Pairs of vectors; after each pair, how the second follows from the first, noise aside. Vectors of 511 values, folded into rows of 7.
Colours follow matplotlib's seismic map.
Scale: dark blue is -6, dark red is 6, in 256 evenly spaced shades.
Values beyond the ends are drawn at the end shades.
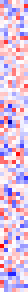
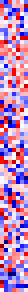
scaled up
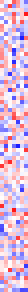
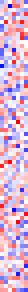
sign-scrambled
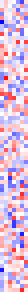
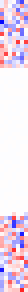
partly zeroed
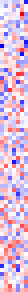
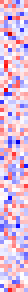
shuffled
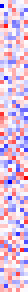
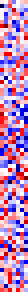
scaled up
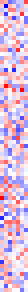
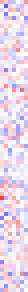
shrunk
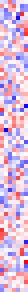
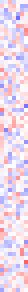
shrunk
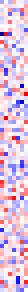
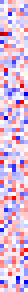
sign-scrambled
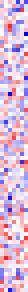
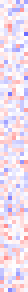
shrunk
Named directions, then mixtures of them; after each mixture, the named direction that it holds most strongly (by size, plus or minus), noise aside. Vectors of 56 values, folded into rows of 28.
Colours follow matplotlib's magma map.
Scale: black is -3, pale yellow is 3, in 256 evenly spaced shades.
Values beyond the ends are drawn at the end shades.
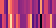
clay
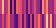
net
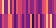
net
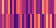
net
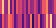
net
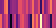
clay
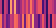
net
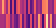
net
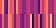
clay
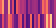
net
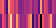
clay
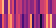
clay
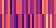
net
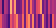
net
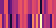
clay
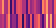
net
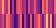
net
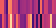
clay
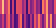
net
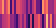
net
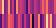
net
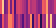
net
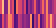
net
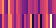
clay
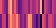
clay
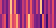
net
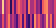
net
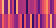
net
